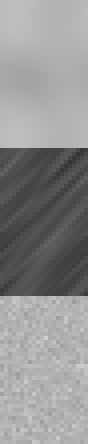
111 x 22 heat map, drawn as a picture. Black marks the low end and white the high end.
The table splits into 3 rows of 1 panel. Panel 1,1: high, smooth, faint in contrast. Panel 2,1: low, slanting up to the right, faint in contrast. Panel 3,1: high, fine-grained, faint in contrast.
